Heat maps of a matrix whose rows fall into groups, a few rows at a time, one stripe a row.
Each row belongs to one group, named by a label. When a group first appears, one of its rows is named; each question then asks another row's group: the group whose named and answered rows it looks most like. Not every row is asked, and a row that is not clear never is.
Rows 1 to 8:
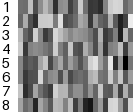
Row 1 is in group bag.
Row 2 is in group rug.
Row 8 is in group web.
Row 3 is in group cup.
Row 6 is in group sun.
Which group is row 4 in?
web
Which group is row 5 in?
sun
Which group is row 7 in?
cup
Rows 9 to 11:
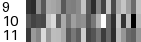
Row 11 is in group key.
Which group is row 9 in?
key
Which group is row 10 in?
sun
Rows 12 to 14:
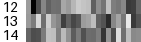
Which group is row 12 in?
cup
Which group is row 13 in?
bag
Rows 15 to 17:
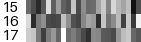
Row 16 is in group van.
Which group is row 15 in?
sun
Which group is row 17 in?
web
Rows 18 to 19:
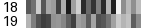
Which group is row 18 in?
web
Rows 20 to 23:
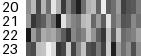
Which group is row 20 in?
rug
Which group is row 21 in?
cup
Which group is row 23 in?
key
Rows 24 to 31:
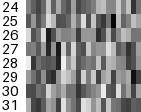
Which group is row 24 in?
sun
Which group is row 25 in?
key
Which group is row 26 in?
van
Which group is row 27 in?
cup
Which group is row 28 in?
cup
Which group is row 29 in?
van
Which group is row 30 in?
sun
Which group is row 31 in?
cup
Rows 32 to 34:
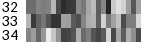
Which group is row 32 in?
bag
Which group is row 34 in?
key
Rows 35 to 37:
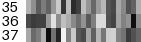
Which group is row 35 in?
rug
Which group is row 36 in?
sun
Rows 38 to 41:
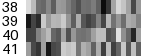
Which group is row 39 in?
key
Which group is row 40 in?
sun
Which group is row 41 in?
cup
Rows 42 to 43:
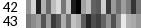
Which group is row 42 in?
rug
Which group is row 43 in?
web
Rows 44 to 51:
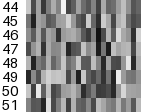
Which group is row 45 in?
van
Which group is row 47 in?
bag
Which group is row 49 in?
key
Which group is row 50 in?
web
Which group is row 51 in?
sun
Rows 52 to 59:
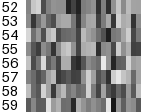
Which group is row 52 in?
bag
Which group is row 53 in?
van
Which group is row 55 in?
van
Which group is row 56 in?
van
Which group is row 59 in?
key
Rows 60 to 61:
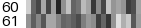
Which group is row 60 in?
cup
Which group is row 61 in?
bag
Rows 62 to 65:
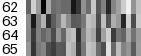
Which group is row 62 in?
bag
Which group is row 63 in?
van
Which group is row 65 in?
van
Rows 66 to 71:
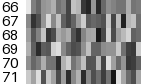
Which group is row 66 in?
web
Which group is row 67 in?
key
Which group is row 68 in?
van
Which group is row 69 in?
rug
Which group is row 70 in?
cup
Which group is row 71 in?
web
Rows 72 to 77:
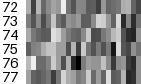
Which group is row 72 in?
web
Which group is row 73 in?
sun
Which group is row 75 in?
key
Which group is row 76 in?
rug
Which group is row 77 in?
cup
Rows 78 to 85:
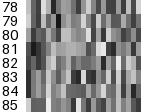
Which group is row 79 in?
cup
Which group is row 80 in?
cup
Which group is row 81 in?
sun
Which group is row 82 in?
key
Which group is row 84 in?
sun
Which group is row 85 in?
web
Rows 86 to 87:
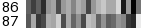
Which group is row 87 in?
rug
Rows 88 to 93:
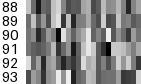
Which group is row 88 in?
rug
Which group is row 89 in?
rug
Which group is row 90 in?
cup
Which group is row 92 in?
bag
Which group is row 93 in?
rug
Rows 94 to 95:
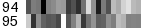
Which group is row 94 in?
bag
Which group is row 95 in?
web
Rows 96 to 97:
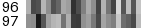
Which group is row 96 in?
van
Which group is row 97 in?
rug
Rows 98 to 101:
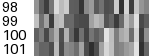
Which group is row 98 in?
key
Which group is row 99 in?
bag
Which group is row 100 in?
sun
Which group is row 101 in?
sun
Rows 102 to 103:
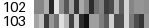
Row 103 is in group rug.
